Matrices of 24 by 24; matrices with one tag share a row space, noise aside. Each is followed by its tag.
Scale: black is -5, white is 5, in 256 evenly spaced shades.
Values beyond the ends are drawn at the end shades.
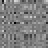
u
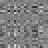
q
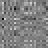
u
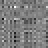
u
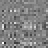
u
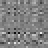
q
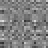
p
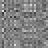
u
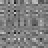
q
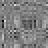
u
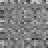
p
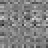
p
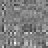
u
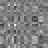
q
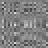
u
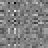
q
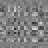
q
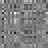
u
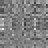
p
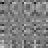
p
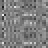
u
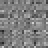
p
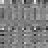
p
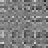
p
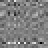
q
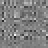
u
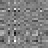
q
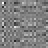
u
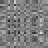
q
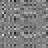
u
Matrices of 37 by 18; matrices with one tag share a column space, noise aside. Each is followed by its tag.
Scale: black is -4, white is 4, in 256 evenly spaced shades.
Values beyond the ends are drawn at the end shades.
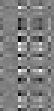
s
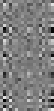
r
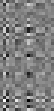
r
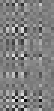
r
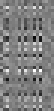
s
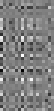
s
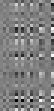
r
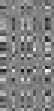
s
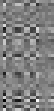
r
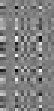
s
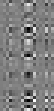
r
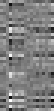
r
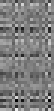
r
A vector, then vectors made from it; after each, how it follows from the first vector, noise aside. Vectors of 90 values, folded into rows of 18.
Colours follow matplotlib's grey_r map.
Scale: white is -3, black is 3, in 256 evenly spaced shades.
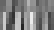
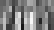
copied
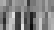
negated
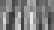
copied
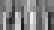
copied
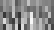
sign-scrambled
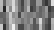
wrapped around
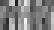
wrapped around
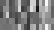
wrapped around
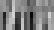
negated
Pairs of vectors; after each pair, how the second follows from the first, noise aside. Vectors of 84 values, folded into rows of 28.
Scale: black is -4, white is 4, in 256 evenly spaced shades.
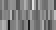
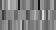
wrapped around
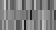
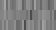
shrunk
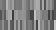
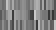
copied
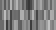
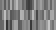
copied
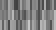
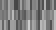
copied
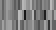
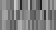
wrapped around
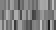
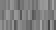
shrunk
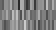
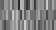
copied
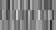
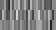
copied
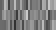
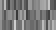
sign-scrambled
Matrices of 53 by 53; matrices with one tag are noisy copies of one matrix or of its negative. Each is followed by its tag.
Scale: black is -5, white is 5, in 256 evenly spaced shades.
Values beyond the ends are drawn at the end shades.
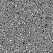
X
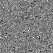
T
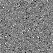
T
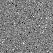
X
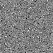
T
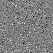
X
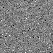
T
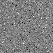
X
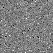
T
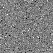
T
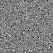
T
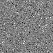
X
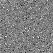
T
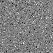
X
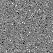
X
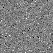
T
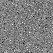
X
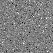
X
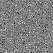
X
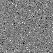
X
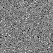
T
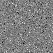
X
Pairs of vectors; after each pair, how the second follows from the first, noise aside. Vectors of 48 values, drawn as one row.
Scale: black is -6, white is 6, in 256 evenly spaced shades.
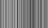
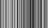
scaled up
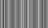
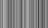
sign-scrambled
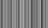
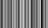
scaled up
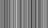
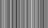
reversed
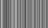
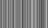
reversed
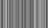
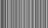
sign-scrambled
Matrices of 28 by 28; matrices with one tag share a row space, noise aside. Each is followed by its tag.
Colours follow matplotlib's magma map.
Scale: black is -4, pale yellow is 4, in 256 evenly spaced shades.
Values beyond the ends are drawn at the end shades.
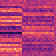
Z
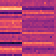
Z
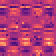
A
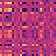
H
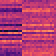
Z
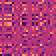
H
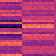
Z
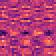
A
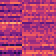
Z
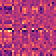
H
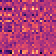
H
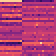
Z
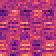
A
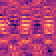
A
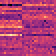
Z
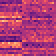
Z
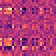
H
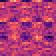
A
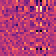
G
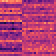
Z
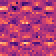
A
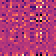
G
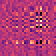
G
